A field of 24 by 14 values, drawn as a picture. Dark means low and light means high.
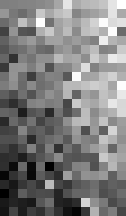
The bottom left is the ninth with the lowest average. There are no regular stripes. The top right is the ninth with the highest average. The field climbs toward the top right.
